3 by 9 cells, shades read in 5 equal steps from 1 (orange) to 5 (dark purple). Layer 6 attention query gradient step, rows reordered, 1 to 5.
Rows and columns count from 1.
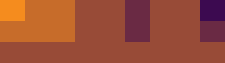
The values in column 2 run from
2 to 3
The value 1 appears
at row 1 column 1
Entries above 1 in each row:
8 9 9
